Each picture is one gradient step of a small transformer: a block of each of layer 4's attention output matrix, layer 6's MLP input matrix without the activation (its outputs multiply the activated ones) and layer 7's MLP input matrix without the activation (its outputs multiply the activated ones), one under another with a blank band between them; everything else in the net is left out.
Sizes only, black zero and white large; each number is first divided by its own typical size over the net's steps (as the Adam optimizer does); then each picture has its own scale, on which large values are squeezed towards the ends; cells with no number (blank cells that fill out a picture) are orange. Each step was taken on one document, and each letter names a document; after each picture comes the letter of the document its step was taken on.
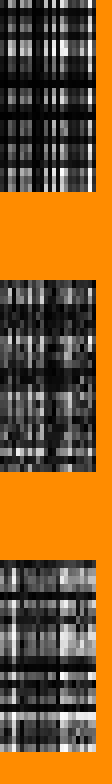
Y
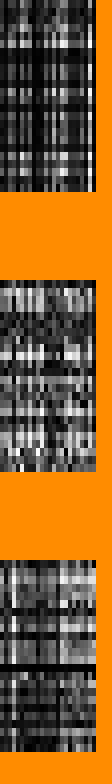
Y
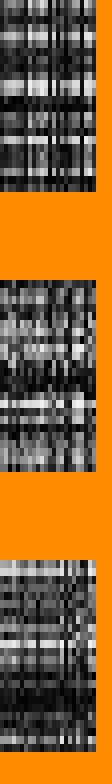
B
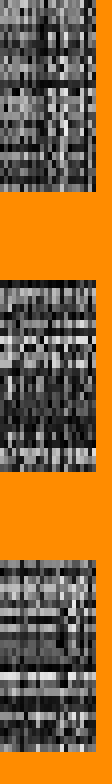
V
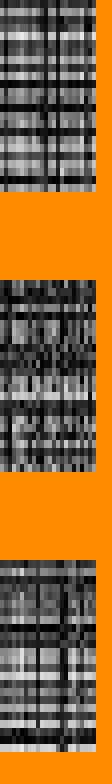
V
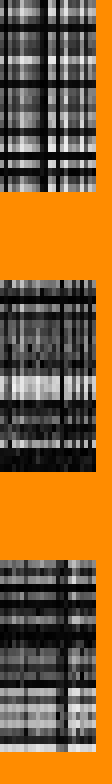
V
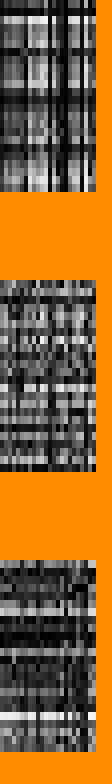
B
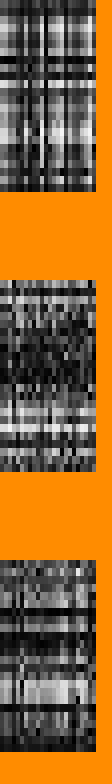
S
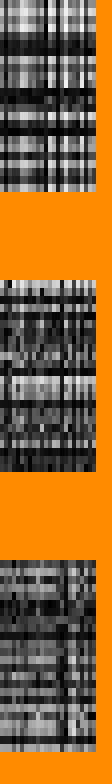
V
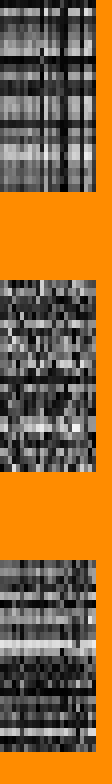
B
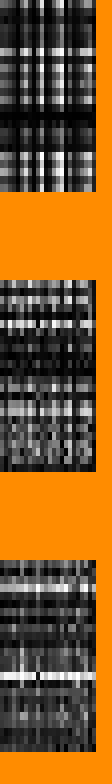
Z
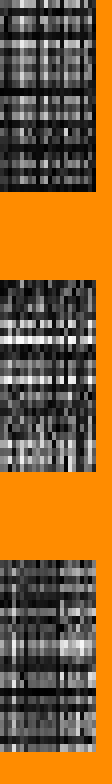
Y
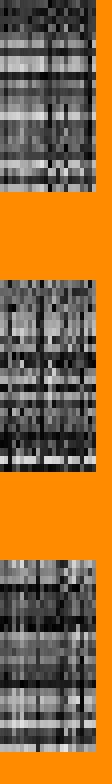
V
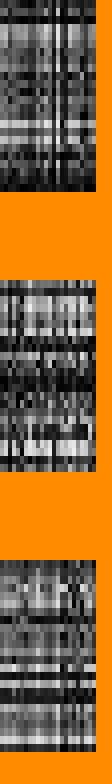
S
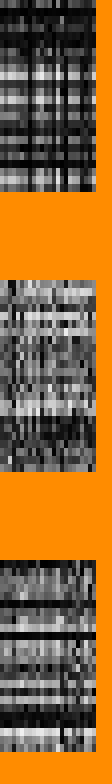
S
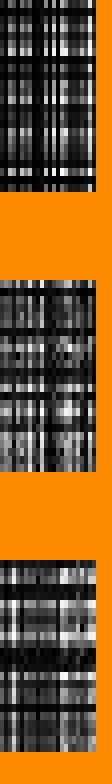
Y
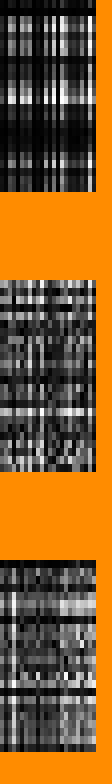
Y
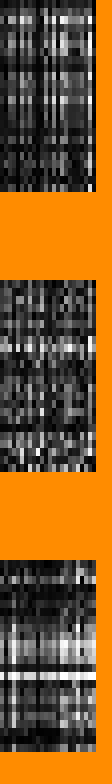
Y
